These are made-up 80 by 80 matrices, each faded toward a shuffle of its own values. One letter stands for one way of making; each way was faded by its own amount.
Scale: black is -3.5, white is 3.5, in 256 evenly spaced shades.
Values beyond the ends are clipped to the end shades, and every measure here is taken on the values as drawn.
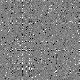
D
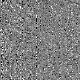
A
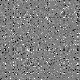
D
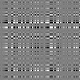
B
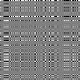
B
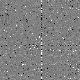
D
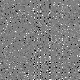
D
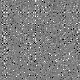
D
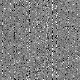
A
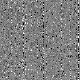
A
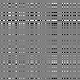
B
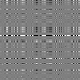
B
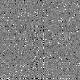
D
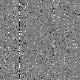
A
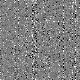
A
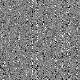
A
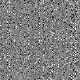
A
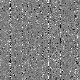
A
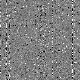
A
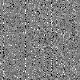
A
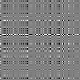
B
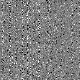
A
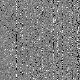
A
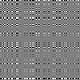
B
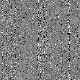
A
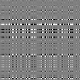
B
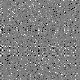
D
